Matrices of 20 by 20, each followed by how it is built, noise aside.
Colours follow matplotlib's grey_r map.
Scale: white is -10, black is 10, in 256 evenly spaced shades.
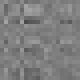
low rank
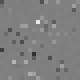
sparse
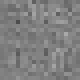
low rank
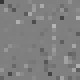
sparse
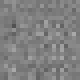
low rank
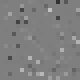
sparse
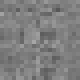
low rank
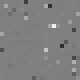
sparse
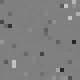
sparse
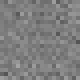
low rank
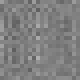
low rank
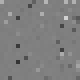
sparse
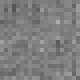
low rank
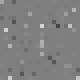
sparse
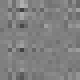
low rank
